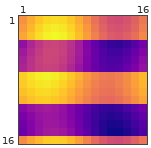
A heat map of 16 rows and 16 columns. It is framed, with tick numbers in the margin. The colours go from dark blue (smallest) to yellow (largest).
Stripes: horizontal, repeating 2 times. Ninth with the lowest average: bottom right. Lone odd cells: none.
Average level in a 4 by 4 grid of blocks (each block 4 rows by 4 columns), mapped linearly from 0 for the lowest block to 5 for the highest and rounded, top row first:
5532 | 3311 | 5433 | 2200
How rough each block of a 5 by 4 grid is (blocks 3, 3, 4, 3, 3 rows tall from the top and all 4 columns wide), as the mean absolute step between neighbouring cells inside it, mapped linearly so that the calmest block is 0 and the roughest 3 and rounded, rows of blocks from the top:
0000 / 0000 / 2222 / 3333 / 3333
